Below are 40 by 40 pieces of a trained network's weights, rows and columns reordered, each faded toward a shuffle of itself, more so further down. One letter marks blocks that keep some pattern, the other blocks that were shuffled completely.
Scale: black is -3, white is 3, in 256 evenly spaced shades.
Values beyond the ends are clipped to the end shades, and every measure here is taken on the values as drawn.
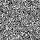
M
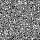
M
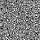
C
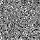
C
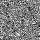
M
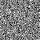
M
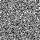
M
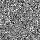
M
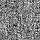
C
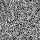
M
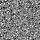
M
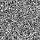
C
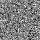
M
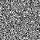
C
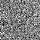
C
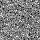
M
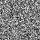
M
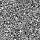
M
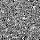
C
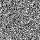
M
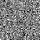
C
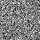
M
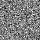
M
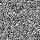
M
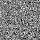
M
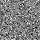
M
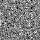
C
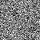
M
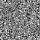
C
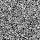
M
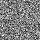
M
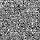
C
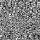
C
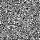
M
